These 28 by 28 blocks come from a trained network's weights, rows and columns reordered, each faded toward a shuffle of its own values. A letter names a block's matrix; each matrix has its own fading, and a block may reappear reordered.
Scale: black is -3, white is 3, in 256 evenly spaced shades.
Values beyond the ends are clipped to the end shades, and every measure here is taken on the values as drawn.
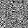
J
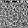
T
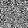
T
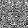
T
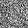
J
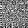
T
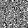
J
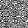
T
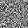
J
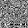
T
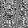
J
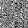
J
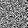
J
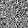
J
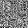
T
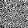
J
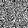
J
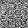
T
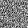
T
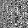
J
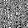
J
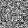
T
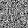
T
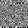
T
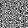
J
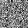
J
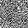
J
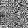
T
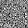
J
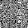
J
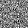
J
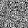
J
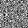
J
